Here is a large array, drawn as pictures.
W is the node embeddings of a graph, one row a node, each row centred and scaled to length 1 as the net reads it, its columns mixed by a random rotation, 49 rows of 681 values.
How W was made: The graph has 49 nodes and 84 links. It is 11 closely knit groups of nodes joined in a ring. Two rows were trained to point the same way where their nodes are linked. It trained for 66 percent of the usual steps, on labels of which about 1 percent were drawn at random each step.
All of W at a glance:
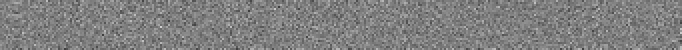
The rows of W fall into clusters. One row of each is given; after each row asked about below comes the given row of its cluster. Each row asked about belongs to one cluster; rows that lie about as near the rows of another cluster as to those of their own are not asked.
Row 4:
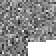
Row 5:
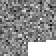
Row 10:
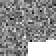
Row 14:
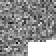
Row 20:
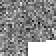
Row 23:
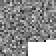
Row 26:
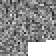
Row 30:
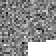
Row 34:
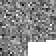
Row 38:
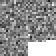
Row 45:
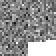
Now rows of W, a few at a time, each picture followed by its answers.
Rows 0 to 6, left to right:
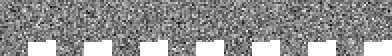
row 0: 5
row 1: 14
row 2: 4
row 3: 14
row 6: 34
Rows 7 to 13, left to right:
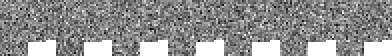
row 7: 45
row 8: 4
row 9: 30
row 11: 5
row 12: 26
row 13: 20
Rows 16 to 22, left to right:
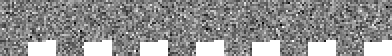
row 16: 38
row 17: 4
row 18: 5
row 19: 30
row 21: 23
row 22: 5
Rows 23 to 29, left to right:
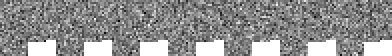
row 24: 4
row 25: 5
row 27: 38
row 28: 14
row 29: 20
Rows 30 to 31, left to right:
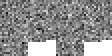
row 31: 45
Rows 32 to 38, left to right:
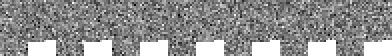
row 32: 20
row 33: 45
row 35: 4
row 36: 26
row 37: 23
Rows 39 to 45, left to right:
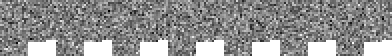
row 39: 14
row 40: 34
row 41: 23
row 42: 10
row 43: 26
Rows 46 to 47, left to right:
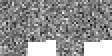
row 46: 45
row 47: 20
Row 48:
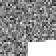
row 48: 10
